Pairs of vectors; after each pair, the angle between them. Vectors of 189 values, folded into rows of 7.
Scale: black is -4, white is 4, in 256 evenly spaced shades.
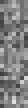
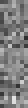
nearly parallel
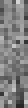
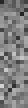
orthogonal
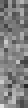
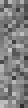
partly aligned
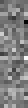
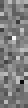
orthogonal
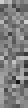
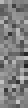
nearly parallel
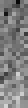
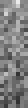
nearly opposite
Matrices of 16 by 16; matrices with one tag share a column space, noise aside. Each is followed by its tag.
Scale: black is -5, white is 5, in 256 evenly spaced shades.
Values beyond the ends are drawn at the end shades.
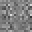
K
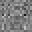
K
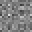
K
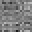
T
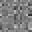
K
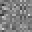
K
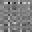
T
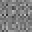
K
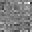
T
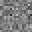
K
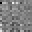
T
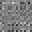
T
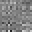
T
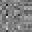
K
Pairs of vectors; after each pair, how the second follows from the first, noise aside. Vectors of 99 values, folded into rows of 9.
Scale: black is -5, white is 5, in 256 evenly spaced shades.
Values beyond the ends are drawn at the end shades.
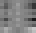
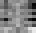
scaled up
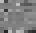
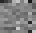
reversed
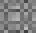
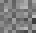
wrapped around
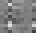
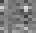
reversed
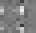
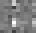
reversed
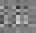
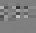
partly zeroed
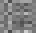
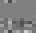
partly zeroed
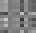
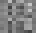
wrapped around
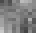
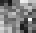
scaled up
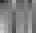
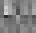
wrapped around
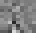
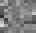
wrapped around
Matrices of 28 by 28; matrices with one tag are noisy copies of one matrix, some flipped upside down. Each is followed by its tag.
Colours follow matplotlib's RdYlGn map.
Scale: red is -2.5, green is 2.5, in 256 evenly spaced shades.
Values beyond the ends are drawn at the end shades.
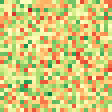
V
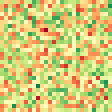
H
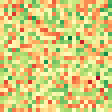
H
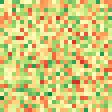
V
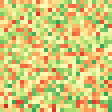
H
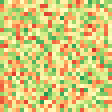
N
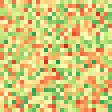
H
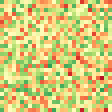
V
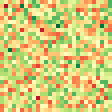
H
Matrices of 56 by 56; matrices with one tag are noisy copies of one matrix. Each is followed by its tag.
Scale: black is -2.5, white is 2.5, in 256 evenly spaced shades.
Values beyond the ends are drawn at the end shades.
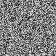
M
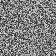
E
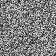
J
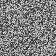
J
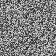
J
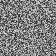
E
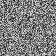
M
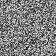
J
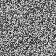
J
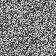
J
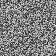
J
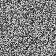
J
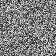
J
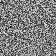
E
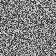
E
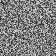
E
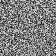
E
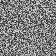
E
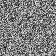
M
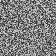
E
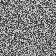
E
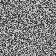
E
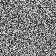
E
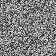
J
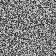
E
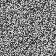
J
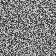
E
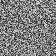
E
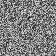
M
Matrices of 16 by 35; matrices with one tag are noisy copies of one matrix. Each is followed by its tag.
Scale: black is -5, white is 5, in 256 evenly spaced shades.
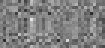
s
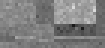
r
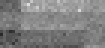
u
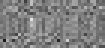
s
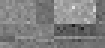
r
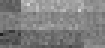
u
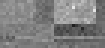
r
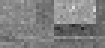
r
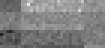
u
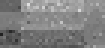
u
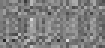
s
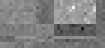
r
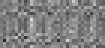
s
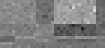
r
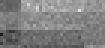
u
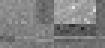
r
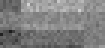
u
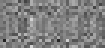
s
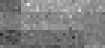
u
